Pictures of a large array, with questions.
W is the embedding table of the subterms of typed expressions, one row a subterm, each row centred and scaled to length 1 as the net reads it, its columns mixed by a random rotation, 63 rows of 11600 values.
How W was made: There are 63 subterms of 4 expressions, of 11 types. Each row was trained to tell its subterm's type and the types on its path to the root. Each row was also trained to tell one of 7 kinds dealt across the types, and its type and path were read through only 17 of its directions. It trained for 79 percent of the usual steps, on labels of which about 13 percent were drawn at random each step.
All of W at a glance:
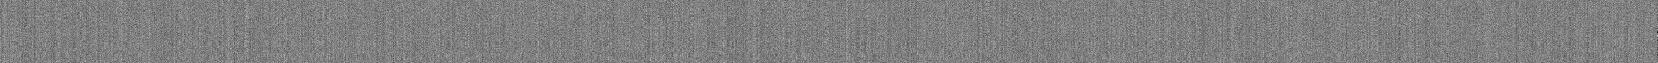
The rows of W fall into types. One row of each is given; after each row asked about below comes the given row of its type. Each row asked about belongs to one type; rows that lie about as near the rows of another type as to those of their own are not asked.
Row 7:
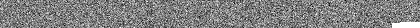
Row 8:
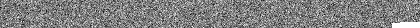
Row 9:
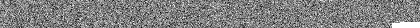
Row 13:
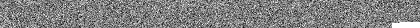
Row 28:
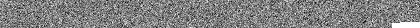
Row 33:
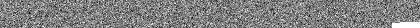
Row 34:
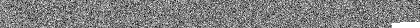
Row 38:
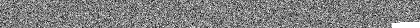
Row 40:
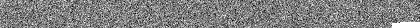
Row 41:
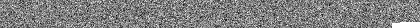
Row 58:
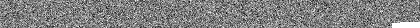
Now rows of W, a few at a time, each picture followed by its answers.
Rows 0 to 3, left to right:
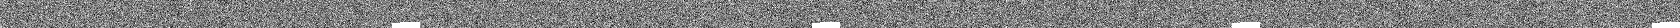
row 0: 7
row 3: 9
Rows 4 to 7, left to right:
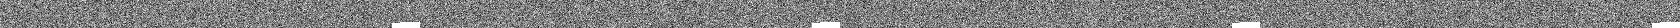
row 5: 9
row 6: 41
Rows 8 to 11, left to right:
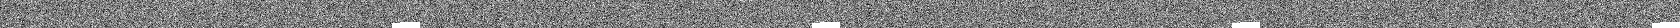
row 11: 41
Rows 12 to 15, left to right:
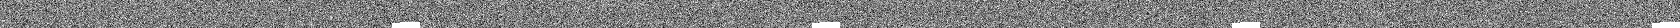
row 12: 8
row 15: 9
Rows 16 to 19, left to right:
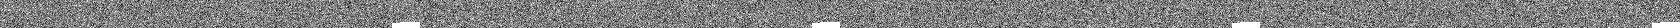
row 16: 41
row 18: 40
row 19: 40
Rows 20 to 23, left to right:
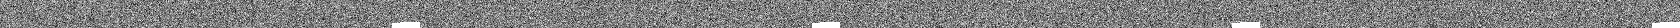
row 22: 38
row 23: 58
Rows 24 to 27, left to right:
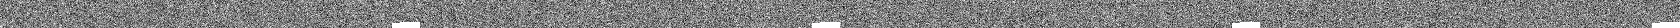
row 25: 40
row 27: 33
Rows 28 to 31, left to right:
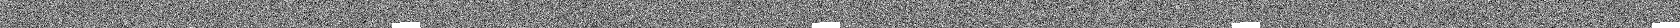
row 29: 58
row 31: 28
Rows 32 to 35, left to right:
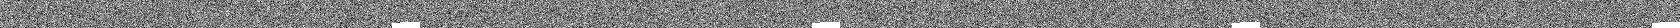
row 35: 33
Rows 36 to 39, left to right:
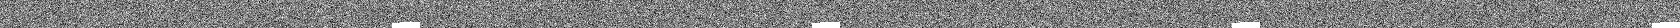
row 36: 9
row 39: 28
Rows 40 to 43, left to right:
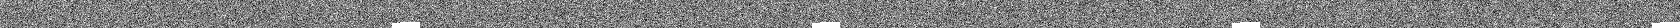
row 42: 34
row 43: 34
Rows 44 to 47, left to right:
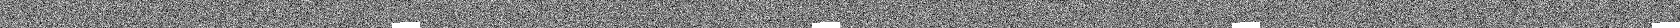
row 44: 34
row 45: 40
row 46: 7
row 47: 34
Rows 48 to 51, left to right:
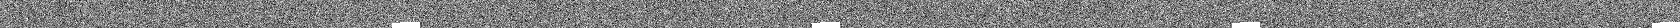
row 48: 9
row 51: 41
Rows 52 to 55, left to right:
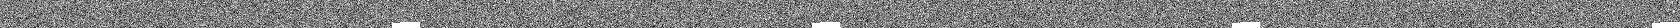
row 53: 8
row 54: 58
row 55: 58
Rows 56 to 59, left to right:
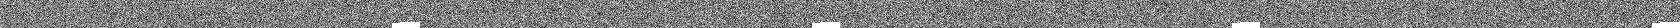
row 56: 58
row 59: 33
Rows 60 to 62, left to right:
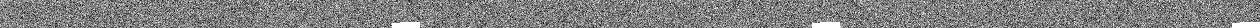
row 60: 34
